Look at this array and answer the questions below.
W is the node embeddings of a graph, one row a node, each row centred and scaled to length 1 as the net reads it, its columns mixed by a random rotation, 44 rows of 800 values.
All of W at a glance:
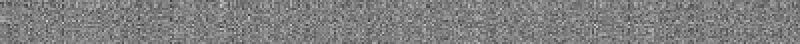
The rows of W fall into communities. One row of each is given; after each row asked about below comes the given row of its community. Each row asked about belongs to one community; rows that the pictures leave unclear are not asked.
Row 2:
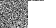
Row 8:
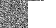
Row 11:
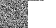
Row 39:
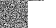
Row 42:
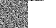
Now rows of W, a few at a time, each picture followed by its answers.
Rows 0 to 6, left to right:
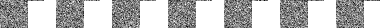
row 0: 42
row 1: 11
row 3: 11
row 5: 42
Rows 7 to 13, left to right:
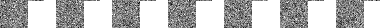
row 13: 2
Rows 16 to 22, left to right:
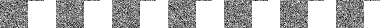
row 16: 42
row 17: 8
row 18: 11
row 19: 42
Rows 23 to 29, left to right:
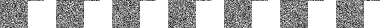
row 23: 39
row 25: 8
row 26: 2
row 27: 39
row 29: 42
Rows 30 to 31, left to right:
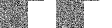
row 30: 8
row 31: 8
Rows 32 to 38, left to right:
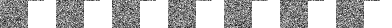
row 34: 8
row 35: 11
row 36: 8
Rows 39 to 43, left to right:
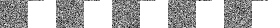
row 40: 2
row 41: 11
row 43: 2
